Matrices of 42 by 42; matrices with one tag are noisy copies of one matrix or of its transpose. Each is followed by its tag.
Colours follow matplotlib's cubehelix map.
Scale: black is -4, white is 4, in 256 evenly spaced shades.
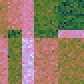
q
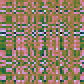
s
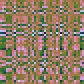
s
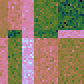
q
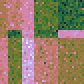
q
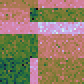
q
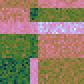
q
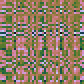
s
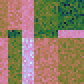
q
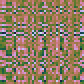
s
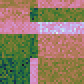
q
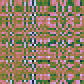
s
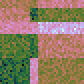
q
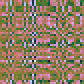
s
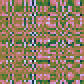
s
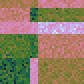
q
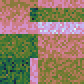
q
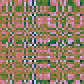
s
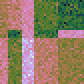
q
